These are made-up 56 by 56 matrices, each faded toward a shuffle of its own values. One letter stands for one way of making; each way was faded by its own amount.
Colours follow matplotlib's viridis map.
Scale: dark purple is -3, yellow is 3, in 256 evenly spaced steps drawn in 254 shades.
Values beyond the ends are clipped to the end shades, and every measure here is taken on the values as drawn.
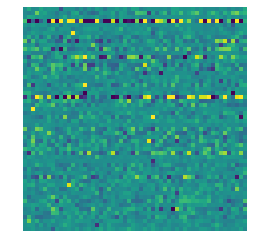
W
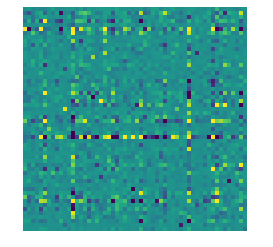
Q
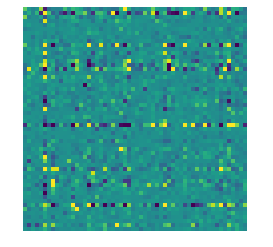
Q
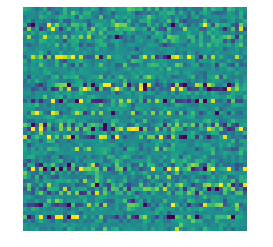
W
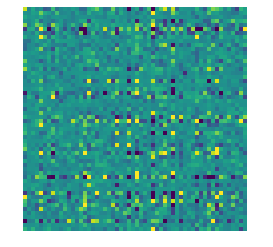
Q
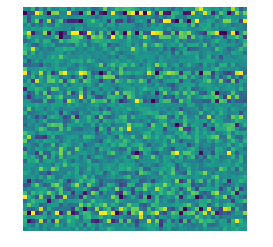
W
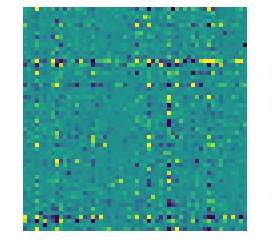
Q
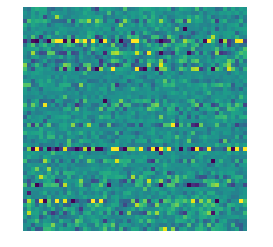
W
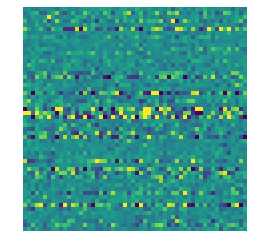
W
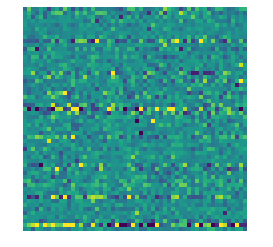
W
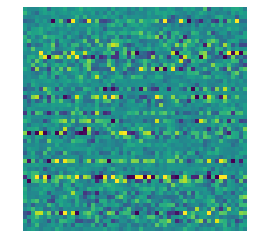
W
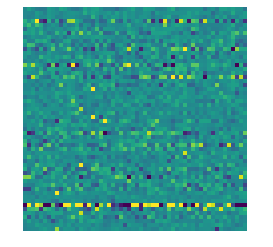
W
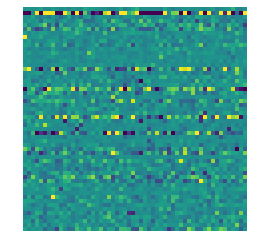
W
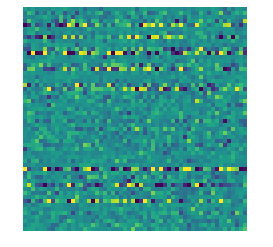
W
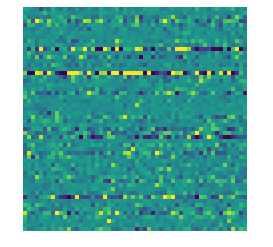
W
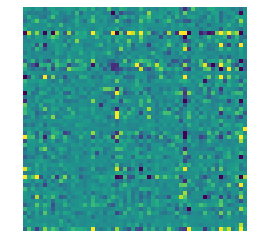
Q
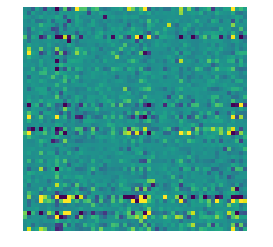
Q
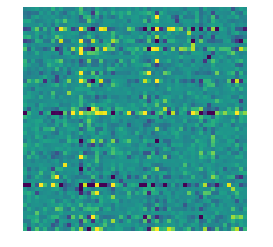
Q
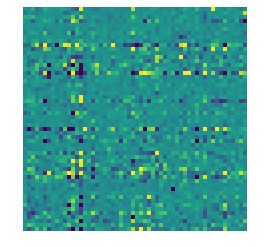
Q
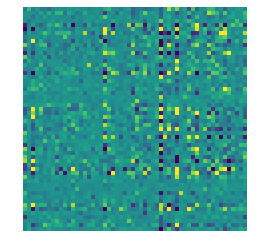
Q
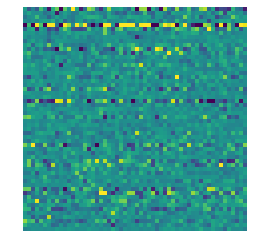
W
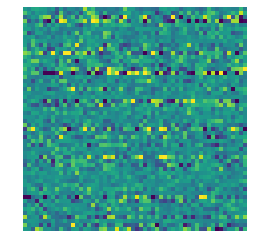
W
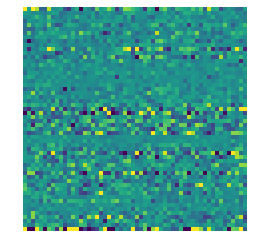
W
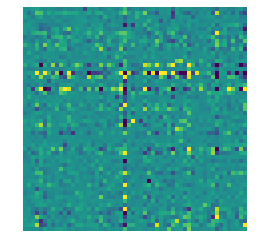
Q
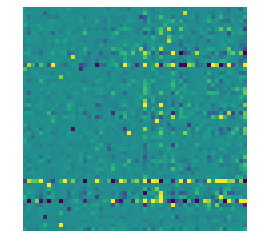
Q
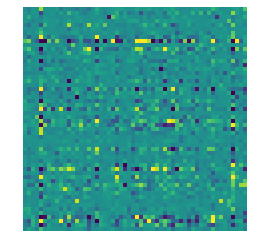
Q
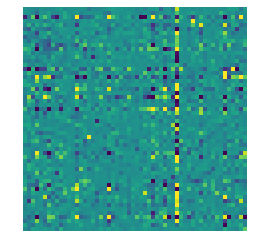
Q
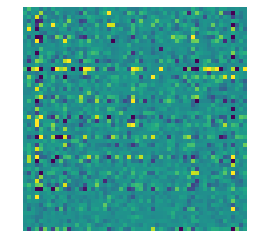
Q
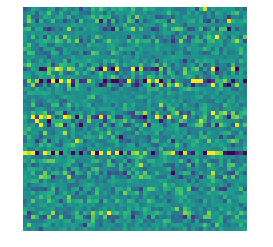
W
